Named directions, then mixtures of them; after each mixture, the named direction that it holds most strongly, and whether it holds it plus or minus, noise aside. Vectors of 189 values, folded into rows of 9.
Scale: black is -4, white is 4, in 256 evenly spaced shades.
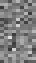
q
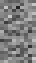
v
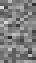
q, minus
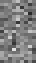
q, plus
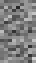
v, plus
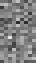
q, plus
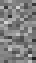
v, minus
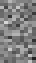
v, minus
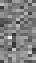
q, plus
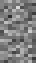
v, minus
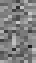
v, plus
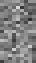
v, minus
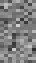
q, plus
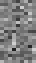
q, minus
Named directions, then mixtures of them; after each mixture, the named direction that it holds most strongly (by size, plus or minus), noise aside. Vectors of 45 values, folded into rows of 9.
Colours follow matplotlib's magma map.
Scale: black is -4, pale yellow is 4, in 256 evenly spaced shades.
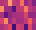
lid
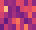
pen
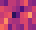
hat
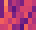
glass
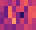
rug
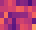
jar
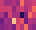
rug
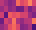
jar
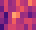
hat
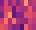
glass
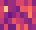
pen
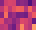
jar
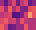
hat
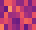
pen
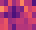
lid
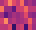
lid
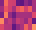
jar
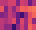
rug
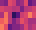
hat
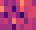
rug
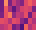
glass
